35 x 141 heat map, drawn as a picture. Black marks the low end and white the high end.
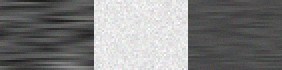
It is made of 1 by 3 panels. Panel 1,1: low, streaked across. Panel 1,2: very high, fine-grained, faint in contrast. Panel 1,3: low, streaked across, faint in contrast.
